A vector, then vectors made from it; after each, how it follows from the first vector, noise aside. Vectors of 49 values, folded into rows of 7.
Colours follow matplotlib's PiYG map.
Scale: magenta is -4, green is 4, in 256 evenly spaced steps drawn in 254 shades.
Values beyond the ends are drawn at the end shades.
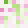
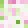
wrapped around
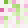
copied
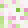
wrapped around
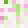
copied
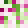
scaled up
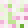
reversed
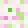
wrapped around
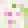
wrapped around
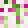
scaled up
